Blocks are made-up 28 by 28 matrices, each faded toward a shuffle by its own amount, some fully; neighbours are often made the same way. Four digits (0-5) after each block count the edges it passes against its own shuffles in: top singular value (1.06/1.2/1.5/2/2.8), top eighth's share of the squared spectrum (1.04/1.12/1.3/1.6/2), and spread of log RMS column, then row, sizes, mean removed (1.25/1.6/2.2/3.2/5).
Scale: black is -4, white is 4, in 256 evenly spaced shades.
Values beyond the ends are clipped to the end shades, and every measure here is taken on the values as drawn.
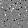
0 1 0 1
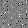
0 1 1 0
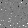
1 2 0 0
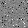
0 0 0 0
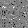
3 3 1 0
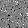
2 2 0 0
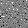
1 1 0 0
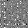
3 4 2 1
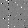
3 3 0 0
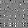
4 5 1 2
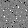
0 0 0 0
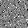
0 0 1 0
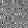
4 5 2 1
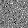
2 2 0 0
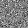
1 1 0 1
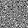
2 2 0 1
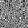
3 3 1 1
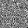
3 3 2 1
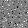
0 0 0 0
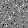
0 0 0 0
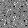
1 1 0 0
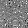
2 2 0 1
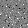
0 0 0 0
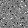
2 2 0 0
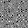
3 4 1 2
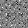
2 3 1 0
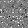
2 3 0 1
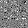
3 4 1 2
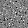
0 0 0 0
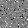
1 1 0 0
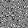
2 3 0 1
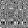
4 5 1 2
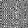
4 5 2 2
